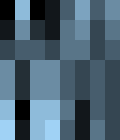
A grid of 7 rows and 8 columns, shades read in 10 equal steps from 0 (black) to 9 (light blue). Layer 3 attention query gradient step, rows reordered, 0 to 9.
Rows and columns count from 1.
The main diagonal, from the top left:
0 6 4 6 4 1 5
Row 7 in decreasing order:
9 9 8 5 4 3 1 1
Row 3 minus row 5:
-3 2 -2 -3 1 2 -1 1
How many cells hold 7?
1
